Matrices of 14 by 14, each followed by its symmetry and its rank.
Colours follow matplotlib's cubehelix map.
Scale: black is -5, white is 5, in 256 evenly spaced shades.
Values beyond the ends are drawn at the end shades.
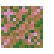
symmetric, full rank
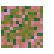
symmetric, full rank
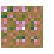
symmetric, rank three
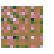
symmetric, rank three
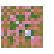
symmetric, rank three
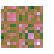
symmetric, rank three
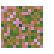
symmetric, full rank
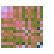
symmetric, rank three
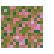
symmetric, full rank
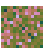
symmetric, full rank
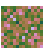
symmetric, full rank
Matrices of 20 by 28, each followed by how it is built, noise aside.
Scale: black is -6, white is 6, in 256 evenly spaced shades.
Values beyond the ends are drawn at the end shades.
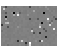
sparse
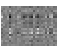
low rank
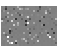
sparse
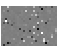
sparse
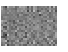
low rank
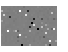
sparse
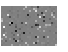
sparse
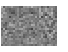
low rank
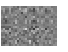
low rank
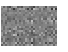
low rank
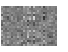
low rank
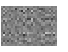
low rank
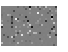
sparse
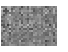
low rank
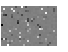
sparse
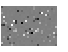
sparse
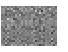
low rank
